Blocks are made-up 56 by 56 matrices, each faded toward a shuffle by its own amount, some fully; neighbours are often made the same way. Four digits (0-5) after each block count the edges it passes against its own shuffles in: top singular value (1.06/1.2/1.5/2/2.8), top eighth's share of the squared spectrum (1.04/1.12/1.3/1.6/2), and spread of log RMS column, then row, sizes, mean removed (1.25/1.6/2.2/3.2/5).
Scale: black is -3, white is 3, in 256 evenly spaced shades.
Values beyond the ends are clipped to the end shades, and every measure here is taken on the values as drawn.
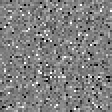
2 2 1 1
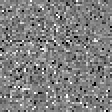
3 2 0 1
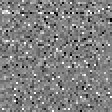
3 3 0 2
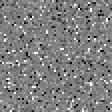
0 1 0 0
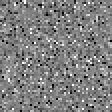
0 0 0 0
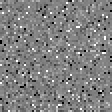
2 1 0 0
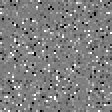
0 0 0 0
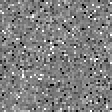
1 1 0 0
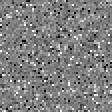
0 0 0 0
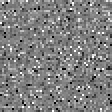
2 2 0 0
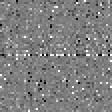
4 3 1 1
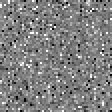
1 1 0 0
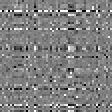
5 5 2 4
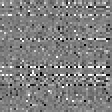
5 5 2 3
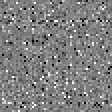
3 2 0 1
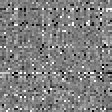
4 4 1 2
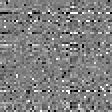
4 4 2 3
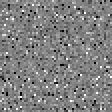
1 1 0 0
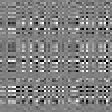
5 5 4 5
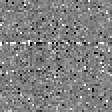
3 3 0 1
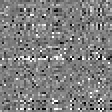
4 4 2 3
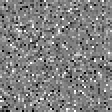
0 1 0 0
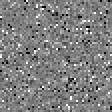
2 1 0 0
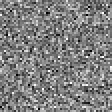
2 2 0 0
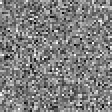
1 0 0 0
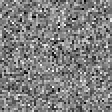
0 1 0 0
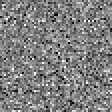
0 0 0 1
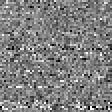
1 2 0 3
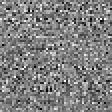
1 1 0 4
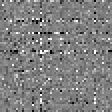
2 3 2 3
